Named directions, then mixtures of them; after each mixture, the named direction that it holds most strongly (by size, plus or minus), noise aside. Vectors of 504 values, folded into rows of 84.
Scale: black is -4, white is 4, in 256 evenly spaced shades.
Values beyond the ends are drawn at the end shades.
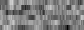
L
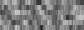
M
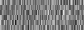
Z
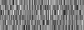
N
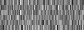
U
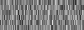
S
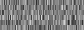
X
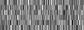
U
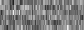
L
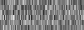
S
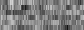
L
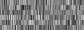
X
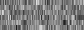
X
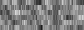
M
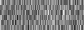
Z
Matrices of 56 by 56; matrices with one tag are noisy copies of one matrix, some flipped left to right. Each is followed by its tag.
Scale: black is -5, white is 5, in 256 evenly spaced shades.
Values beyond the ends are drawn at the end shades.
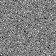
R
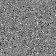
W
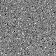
W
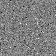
W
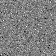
R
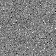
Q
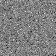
R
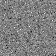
R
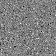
W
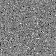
W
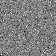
R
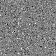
W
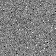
Q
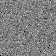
R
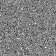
W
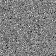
R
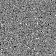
W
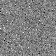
Q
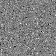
W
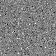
W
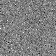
Q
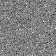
Q
